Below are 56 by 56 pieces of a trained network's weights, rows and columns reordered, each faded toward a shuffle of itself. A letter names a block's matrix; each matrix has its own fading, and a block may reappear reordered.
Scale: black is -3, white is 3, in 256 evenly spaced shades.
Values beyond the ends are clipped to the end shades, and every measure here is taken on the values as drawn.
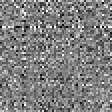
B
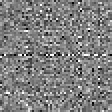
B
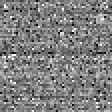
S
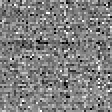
S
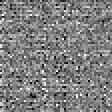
S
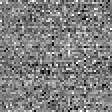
S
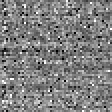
S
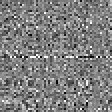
B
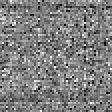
S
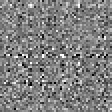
B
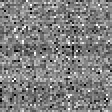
S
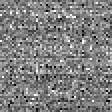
S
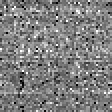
S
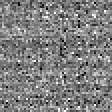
S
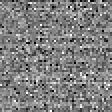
S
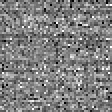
S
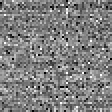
S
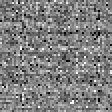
S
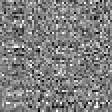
B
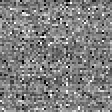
S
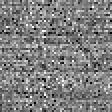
S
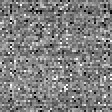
S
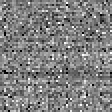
S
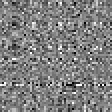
B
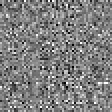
B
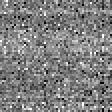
S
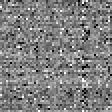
S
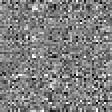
B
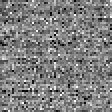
S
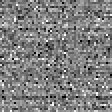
S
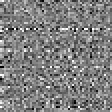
B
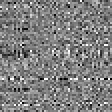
B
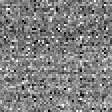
S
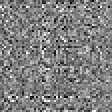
B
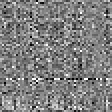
B
